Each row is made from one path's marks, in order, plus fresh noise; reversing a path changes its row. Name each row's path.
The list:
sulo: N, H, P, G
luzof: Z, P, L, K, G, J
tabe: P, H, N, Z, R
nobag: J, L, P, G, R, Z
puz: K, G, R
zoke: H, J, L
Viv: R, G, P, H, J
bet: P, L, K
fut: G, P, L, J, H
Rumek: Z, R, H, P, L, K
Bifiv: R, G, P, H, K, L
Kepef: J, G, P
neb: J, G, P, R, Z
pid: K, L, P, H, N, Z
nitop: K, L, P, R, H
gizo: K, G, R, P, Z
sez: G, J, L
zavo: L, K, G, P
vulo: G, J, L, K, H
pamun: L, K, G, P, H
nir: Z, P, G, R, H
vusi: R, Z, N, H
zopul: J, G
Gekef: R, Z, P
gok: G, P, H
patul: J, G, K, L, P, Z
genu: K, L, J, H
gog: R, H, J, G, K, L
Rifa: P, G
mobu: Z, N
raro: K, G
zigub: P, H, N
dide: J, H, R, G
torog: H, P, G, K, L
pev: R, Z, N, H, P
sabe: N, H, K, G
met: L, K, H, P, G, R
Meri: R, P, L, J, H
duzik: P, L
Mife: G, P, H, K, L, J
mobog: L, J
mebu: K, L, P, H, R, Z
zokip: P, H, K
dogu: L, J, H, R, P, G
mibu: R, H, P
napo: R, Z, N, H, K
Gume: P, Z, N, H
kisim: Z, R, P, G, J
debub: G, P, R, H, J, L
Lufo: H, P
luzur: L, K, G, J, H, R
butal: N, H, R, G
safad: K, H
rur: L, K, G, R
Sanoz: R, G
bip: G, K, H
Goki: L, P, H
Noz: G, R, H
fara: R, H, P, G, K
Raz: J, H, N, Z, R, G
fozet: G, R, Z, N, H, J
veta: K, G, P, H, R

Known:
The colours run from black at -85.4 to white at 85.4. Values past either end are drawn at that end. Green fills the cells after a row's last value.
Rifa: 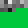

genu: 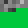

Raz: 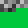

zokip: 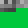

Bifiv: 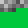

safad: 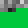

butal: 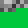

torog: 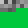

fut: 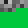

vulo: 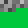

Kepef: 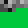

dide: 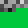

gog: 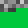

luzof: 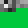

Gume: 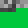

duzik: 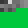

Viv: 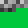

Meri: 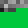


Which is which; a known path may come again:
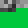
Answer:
Gume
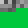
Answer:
torog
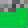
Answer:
sabe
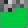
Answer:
sez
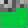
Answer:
Mife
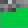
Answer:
bet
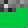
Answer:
nobag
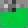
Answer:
pid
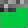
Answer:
Meri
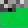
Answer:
neb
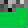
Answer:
zopul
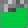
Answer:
rur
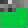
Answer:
duzik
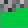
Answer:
vulo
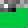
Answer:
Rumek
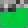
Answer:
vusi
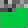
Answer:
Lufo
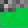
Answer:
dogu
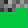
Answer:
zoke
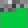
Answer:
sulo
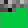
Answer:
Kepef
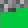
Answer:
luzur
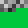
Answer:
fozet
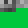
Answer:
zokip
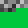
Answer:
Raz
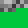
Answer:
butal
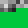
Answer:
napo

